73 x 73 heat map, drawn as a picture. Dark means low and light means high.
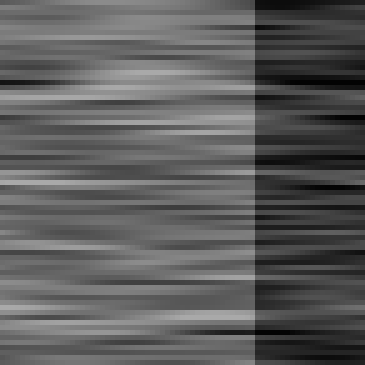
Ninth with the highest average: top middle. Seam: vertical, 70% of the way across, the left part higher. Grain: streaks across.
